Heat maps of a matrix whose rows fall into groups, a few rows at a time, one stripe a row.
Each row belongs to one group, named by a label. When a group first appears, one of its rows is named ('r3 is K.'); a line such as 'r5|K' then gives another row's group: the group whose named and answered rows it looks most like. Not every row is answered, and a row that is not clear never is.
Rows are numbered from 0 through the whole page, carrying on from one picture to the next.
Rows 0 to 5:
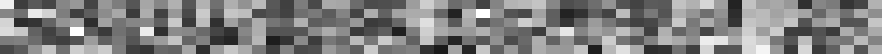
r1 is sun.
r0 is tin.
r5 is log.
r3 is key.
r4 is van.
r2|tin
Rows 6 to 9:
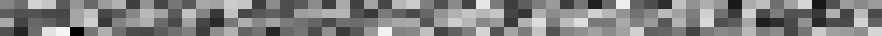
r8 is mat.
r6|sun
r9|log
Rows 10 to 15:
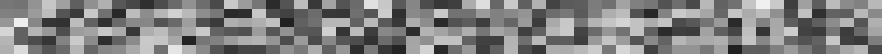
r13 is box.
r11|van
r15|key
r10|log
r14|tin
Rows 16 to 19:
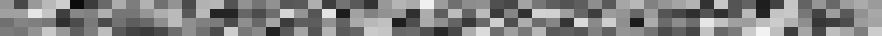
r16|sun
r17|box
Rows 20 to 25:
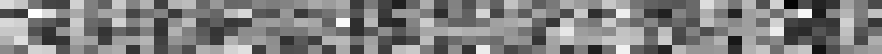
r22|key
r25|sun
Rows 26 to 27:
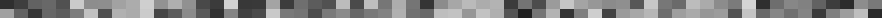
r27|mat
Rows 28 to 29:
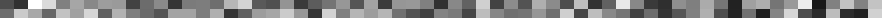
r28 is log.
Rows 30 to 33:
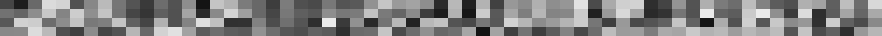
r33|van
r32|box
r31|log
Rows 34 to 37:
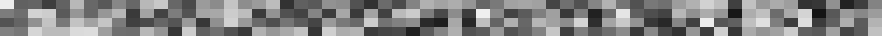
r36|log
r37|box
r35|sun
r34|tin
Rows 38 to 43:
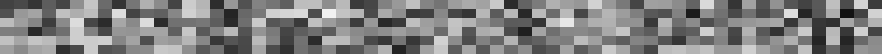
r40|key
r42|box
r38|mat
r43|van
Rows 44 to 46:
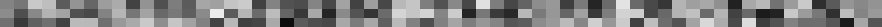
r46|mat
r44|sun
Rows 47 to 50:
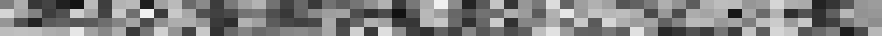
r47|van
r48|key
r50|box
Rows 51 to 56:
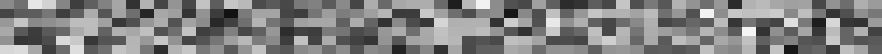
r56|key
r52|van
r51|sun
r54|mat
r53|box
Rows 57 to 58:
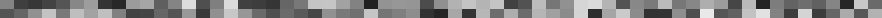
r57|mat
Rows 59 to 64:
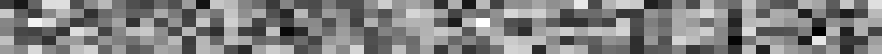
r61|sun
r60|tin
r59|log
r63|tin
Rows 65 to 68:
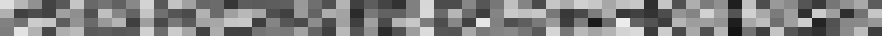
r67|sun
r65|key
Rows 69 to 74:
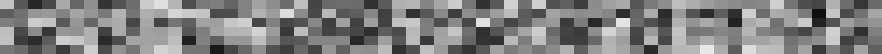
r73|tin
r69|tin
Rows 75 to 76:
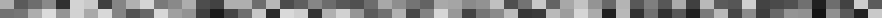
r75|mat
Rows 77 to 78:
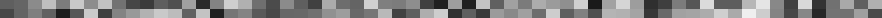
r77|log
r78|van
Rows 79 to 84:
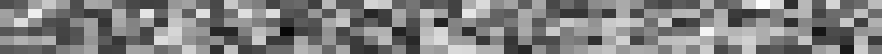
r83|van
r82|van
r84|mat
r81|key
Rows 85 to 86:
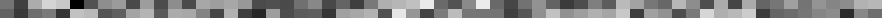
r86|mat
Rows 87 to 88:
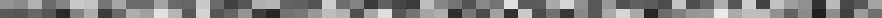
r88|van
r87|box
